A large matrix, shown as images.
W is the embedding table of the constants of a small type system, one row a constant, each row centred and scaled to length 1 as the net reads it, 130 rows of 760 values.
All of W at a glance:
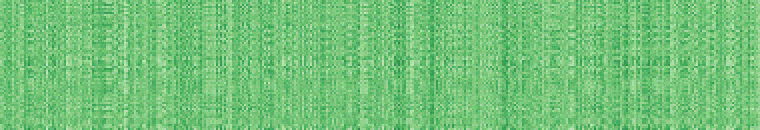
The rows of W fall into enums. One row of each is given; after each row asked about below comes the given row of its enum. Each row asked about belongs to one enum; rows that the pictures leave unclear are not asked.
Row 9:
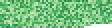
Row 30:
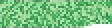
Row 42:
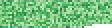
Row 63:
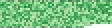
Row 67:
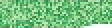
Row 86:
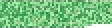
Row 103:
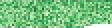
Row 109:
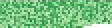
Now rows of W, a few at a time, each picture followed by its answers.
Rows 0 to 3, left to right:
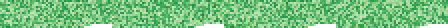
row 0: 9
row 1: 109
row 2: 9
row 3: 30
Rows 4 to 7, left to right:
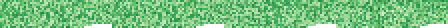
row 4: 86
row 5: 86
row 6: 109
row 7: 103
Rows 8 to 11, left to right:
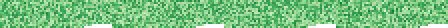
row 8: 86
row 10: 109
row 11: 42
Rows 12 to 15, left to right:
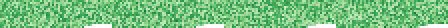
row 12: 86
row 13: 86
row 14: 109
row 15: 67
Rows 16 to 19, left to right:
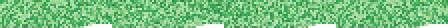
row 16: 30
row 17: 63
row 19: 30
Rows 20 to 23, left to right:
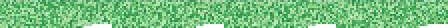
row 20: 109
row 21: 86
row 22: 86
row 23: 67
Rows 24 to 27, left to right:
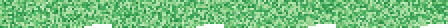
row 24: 42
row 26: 63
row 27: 63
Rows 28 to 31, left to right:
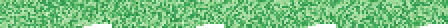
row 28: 109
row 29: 86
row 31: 30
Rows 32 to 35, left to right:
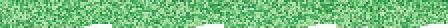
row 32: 67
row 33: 63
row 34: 63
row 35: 103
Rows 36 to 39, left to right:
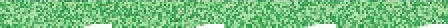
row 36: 9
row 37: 86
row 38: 30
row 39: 30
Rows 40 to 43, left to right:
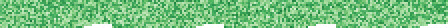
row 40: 109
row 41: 9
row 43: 63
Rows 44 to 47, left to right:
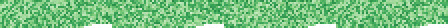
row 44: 30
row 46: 9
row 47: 30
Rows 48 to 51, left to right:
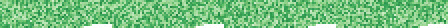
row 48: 67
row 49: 30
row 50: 86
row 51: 109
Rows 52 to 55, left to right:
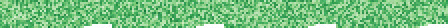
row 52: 67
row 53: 86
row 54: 9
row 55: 30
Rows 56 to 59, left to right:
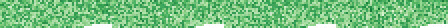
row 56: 63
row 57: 109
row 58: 109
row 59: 103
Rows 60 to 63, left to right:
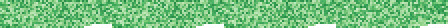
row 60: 9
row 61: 9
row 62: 9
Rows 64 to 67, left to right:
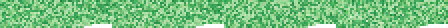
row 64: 63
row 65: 63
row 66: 30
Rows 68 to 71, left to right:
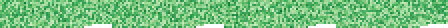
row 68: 86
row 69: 86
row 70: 42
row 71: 63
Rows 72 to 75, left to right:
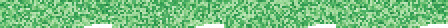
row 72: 63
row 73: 109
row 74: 30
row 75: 63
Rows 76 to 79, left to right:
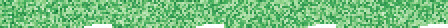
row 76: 42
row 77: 9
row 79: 109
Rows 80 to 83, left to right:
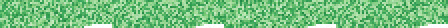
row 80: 86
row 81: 30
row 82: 67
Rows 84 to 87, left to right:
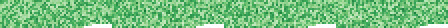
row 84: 30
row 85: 86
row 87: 67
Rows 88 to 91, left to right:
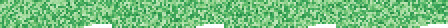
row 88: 30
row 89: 86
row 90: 86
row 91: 63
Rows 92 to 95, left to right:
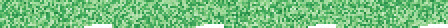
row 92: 86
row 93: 30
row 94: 42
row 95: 109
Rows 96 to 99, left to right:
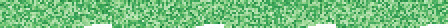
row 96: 63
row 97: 67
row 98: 109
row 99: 9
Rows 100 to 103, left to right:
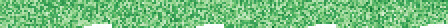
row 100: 109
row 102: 67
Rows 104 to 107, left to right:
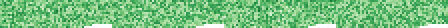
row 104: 42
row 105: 63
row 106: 103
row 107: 30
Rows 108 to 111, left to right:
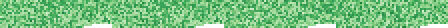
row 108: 109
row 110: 63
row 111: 86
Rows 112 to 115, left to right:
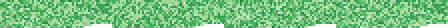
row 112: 63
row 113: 30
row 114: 67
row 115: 63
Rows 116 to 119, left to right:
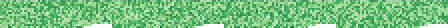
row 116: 109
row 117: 67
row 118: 86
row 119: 30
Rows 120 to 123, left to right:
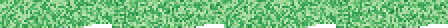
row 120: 30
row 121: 42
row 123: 42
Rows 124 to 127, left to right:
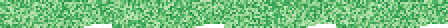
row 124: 9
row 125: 67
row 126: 109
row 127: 9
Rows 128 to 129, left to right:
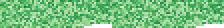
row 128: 63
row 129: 63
